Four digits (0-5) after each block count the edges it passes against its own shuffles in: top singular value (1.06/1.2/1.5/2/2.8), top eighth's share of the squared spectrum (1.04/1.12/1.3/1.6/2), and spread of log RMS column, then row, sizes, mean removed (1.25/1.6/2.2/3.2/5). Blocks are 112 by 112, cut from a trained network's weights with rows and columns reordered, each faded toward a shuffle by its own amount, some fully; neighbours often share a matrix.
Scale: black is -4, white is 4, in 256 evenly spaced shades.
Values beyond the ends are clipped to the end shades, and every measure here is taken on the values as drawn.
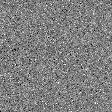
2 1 0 0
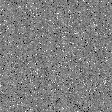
1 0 0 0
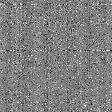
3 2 0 2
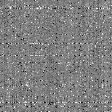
3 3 0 3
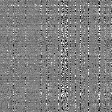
4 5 4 0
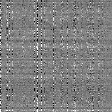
4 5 4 0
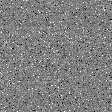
1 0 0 0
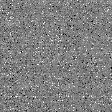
2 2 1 0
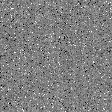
1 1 0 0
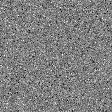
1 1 0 0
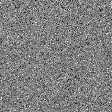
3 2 1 0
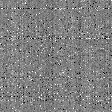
3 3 0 2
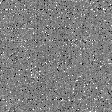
2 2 0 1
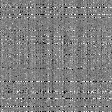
4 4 1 4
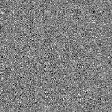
3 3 2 2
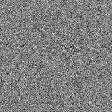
3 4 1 2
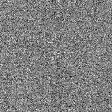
2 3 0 1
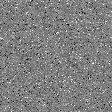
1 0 0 0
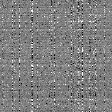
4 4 4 0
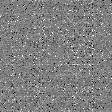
2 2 2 0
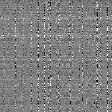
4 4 4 0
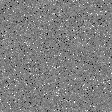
0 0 0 0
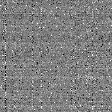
3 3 3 0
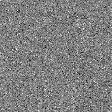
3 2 1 1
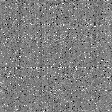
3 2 0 2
